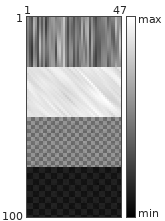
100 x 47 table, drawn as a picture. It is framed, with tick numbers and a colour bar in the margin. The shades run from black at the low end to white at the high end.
The table splits into 4 rows of 1 panel. Panel 1,1: middling, streaked downward, strong in contrast. Panel 2,1: very high, slanting down to the right, faint in contrast. Panel 3,1: middling, checkered. Panel 4,1: very low, checkered, faint in contrast.
